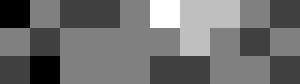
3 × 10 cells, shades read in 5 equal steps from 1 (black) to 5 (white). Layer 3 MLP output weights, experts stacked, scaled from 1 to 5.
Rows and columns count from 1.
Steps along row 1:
up down same up up down same down down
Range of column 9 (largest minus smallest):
1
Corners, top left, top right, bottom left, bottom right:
1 2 2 2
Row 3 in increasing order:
1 2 2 2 2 3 3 3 3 3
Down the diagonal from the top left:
1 2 3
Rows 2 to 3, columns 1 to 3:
3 2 3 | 2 1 3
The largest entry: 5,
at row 1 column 6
